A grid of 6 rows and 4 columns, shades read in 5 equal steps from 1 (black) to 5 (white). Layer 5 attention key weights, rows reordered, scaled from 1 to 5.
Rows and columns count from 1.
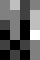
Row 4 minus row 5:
-1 2 -1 2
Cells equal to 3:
8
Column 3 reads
2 2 1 1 2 1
